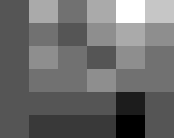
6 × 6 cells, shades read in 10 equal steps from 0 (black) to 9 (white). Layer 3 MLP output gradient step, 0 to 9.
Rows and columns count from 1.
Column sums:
18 24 20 24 25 26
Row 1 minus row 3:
0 1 0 3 4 3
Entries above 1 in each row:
6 6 6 6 5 5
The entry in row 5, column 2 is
3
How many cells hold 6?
3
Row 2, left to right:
3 4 3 5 6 5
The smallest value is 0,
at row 6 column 5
